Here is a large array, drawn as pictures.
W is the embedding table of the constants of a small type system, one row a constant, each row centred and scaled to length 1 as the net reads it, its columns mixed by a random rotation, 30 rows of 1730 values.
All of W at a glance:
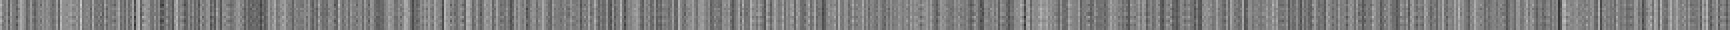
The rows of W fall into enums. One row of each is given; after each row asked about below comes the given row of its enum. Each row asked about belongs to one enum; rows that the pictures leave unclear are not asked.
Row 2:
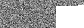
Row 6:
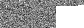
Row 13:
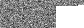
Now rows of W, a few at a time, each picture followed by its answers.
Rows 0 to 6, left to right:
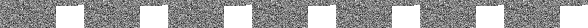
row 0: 2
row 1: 6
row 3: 6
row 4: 6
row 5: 6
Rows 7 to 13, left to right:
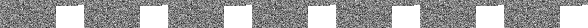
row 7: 2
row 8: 13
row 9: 2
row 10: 2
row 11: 6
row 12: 6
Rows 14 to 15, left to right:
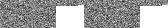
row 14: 6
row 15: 13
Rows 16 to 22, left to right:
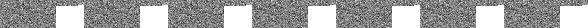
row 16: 2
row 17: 2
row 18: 2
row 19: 6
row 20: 6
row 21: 6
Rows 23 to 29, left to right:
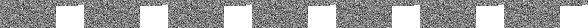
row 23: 2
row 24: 2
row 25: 2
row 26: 2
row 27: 6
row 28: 2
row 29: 6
